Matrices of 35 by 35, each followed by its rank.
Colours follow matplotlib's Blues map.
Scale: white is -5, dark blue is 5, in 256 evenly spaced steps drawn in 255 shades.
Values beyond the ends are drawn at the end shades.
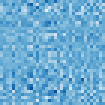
five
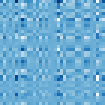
two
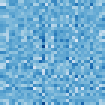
five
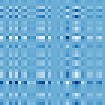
one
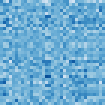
five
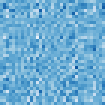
five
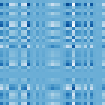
one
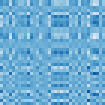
two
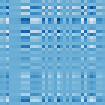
one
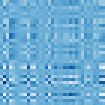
two
